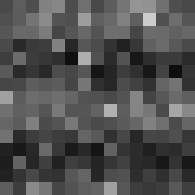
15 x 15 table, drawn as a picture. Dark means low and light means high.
Stripes: horizontal, repeating 2 times. Ninth with the lowest average: bottom right. Average level on the scale: 30%.
